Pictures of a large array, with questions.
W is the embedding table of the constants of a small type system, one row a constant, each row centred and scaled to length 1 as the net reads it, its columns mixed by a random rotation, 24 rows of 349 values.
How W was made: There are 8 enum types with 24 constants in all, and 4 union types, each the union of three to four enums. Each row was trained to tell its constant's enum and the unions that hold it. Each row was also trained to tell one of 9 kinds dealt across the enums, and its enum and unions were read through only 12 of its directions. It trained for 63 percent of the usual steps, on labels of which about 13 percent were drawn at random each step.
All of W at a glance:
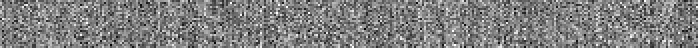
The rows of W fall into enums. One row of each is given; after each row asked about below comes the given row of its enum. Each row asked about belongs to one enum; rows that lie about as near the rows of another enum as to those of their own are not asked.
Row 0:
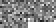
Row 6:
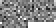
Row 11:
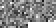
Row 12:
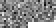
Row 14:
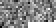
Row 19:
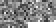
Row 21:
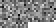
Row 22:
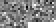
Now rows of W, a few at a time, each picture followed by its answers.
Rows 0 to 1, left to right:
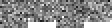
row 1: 22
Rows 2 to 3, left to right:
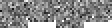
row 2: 12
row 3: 11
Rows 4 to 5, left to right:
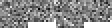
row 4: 6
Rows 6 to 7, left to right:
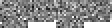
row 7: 6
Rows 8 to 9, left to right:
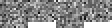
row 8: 14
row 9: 11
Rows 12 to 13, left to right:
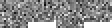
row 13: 6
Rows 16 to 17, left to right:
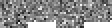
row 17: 14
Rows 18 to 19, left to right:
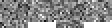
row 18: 14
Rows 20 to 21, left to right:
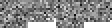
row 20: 12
